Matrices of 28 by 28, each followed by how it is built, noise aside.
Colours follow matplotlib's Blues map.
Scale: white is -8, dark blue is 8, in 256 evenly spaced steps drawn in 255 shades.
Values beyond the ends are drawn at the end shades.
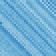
Toeplitz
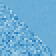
lower triangular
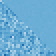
lower triangular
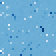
sparse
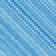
Toeplitz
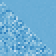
lower triangular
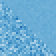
lower triangular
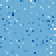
sparse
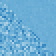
lower triangular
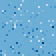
sparse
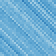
Toeplitz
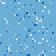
sparse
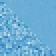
lower triangular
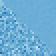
lower triangular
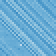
Toeplitz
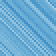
Toeplitz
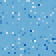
sparse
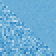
lower triangular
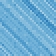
Toeplitz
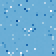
sparse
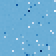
sparse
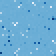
sparse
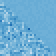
lower triangular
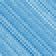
Toeplitz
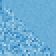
lower triangular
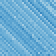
Toeplitz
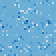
sparse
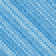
Toeplitz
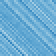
Toeplitz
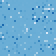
sparse
